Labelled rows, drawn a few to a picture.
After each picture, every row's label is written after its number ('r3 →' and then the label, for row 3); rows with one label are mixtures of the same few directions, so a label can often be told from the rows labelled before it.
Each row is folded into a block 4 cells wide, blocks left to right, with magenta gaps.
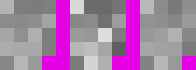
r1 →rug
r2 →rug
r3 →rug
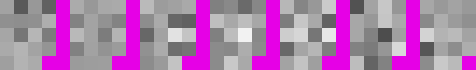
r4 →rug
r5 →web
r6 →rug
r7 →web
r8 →web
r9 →rug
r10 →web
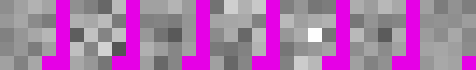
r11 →rug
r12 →web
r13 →web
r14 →rug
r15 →web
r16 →web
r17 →rug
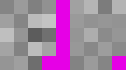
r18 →rug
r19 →rug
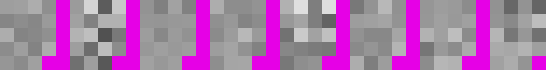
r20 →web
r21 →rug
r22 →rug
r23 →rug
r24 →rug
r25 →rug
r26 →web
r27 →rug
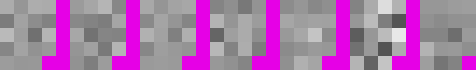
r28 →web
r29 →web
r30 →web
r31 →web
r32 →web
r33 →rug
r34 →web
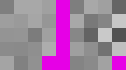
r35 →rug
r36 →web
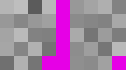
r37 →rug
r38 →web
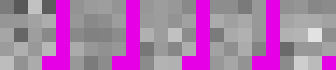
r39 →rug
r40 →web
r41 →web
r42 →web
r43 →web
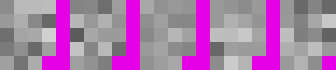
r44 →rug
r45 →web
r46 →rug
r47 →web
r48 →rug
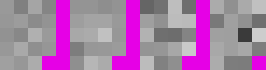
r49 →rug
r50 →web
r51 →rug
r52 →web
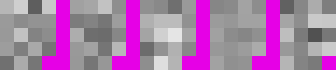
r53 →rug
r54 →web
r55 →web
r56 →rug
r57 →rug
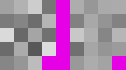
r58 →web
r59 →web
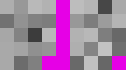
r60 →web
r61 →rug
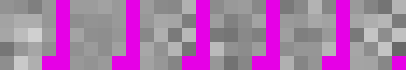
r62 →web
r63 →web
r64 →web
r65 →web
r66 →rug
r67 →web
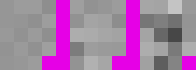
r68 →web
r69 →web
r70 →web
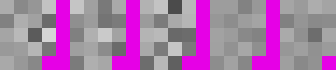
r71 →web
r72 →rug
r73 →rug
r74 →rug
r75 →web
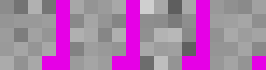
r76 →rug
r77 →web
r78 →rug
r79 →web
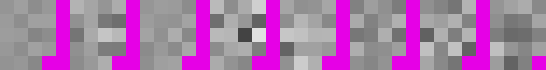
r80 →rug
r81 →rug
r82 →web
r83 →web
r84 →web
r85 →web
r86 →web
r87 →web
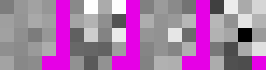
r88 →rug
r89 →rug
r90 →web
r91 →rug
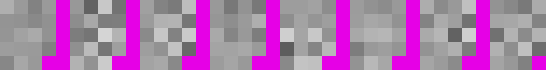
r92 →rug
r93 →rug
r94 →web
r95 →rug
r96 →web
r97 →web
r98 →web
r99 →web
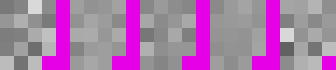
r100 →rug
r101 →web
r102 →web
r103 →rug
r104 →web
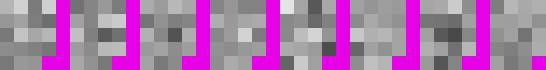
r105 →rug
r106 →rug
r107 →web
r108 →web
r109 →rug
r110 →web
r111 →web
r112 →rug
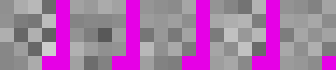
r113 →web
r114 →web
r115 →web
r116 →web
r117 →web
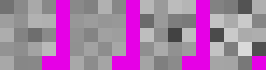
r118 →rug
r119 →rug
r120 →web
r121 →web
